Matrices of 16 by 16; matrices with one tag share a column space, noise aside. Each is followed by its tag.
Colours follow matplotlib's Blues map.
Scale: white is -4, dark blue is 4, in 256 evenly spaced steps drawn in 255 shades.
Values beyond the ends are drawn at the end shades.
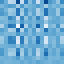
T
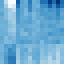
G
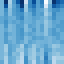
G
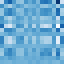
T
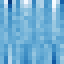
G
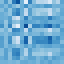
T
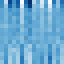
G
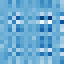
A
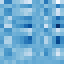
T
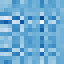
A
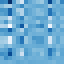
T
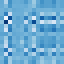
A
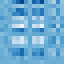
T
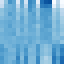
G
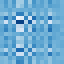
A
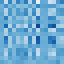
T
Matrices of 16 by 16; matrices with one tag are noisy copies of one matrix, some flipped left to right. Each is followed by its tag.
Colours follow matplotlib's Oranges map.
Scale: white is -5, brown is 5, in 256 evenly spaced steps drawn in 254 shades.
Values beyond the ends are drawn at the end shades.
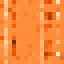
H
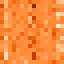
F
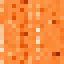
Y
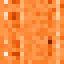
H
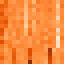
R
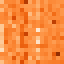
Y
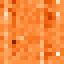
H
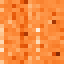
Y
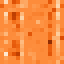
H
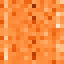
F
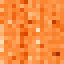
Y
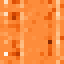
H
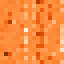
Y
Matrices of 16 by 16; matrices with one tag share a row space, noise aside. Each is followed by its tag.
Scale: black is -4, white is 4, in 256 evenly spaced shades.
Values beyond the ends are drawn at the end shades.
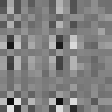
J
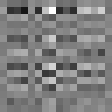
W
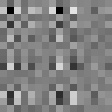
J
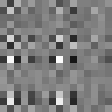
J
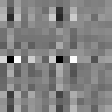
J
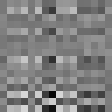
W
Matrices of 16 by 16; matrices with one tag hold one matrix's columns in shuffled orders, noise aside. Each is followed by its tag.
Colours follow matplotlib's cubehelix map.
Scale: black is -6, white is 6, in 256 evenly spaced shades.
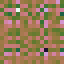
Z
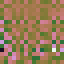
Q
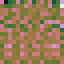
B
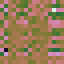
Z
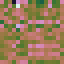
B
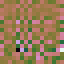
Q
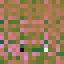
Q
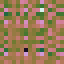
Z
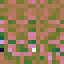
Q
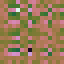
Z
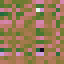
Z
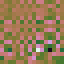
Q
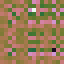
Z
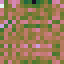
B
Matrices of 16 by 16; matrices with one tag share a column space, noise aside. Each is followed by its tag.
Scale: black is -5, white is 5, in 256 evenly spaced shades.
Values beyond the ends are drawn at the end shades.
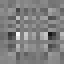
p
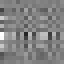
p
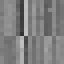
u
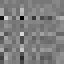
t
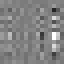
p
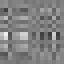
p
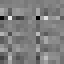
t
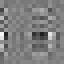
p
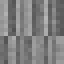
u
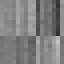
u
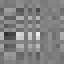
p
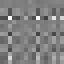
t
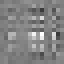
p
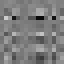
t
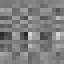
p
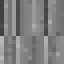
u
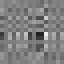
p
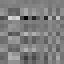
t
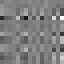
t
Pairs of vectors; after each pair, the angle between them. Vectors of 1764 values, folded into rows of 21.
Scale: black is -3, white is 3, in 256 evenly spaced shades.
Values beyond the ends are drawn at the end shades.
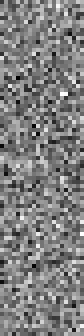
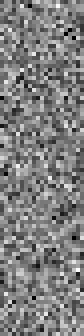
partly aligned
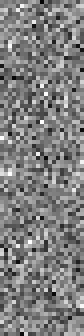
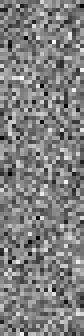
nearly opposite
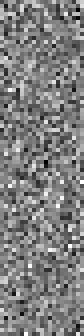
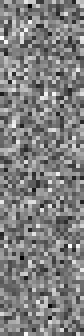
partly aligned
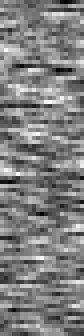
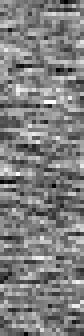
nearly parallel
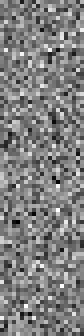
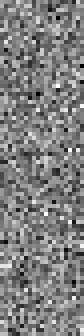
partly opposed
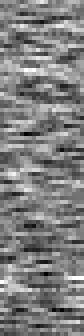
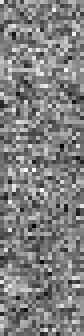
partly aligned
